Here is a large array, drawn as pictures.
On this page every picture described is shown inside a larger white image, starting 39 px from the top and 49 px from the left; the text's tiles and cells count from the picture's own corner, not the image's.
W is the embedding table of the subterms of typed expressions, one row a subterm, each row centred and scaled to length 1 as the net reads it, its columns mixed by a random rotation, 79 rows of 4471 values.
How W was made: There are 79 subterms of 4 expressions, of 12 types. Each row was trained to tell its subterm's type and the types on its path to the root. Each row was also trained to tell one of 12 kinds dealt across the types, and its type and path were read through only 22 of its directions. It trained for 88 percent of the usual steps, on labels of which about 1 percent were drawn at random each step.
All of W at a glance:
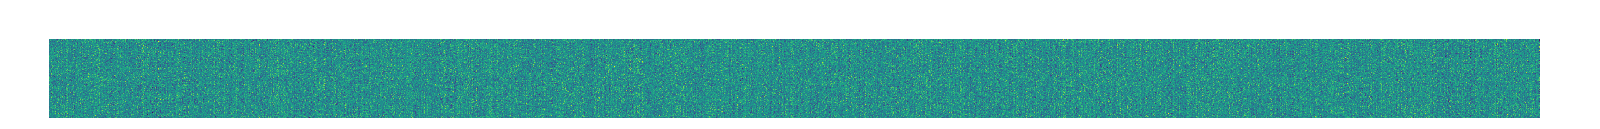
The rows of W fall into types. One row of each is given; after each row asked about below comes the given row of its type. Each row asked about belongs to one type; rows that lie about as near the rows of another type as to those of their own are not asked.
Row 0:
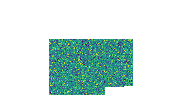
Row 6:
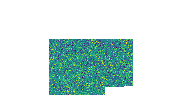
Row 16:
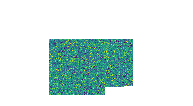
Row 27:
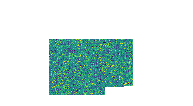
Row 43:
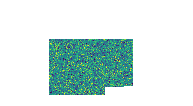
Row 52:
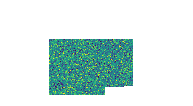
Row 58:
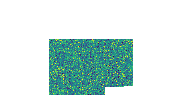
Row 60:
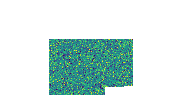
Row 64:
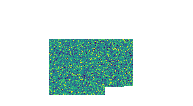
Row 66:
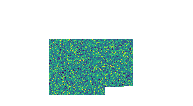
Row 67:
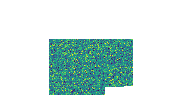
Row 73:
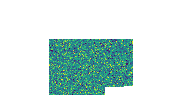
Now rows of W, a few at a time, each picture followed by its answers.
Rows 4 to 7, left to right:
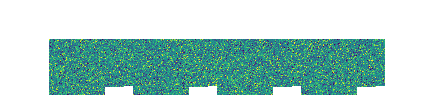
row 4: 6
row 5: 27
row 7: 0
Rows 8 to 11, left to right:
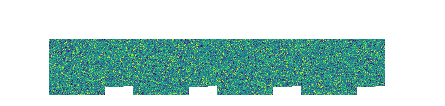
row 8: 6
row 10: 0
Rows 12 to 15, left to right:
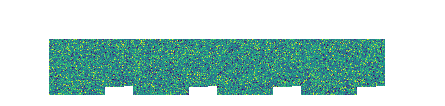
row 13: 60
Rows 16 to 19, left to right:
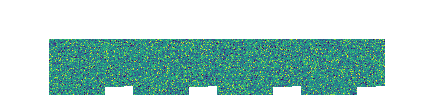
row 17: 67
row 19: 6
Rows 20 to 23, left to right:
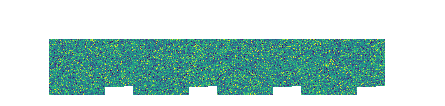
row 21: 60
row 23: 6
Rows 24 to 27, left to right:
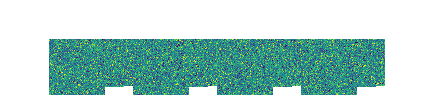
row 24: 73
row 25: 27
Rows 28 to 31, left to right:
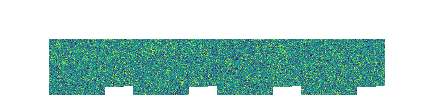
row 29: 67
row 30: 60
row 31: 73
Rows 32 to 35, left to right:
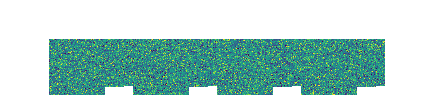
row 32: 73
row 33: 0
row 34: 52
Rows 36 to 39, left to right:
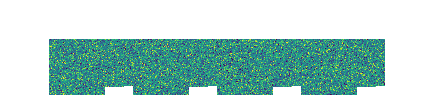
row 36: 60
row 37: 58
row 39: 67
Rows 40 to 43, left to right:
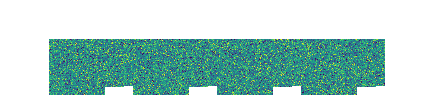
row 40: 58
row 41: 58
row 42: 60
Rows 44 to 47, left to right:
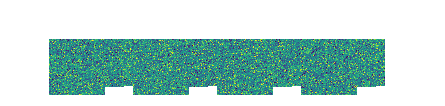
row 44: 6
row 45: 52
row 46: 52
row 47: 0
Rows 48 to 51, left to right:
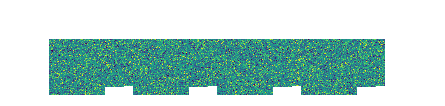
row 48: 64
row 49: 64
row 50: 64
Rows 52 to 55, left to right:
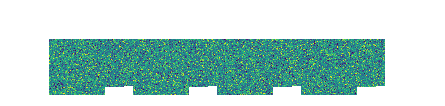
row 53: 0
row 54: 43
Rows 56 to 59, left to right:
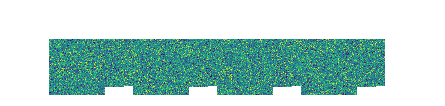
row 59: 64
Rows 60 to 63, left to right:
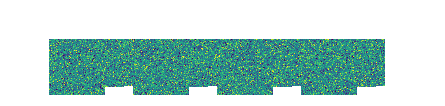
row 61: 73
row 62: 60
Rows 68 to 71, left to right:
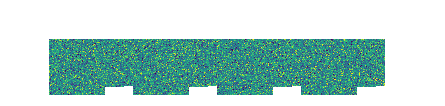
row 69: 67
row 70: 64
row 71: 58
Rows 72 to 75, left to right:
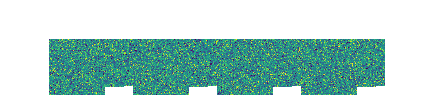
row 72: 0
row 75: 16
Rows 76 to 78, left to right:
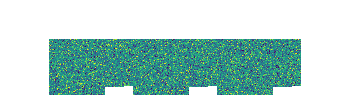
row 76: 64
